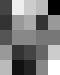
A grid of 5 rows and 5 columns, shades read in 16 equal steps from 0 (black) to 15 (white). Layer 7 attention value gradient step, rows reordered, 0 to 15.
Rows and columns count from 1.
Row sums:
41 34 35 34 37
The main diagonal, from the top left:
4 9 8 6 15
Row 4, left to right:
9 3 4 6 12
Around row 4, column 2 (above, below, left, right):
8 1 9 4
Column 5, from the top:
0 9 7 12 15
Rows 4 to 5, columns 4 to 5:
6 12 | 8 15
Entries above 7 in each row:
3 3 2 2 3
